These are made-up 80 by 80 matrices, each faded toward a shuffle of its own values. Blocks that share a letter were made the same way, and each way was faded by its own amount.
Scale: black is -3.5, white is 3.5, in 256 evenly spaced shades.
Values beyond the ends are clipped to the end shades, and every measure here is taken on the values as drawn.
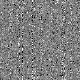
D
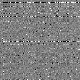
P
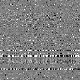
P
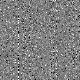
D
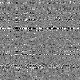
P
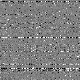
P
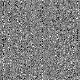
D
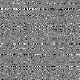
P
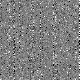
D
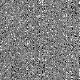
D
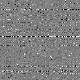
P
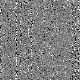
D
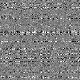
P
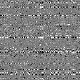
P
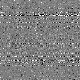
P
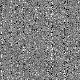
D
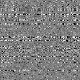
P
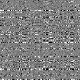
P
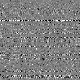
P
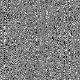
D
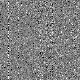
D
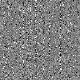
D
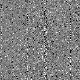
D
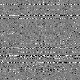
P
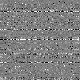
P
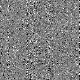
D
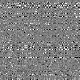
P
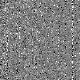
D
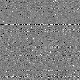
P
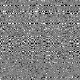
P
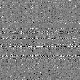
P
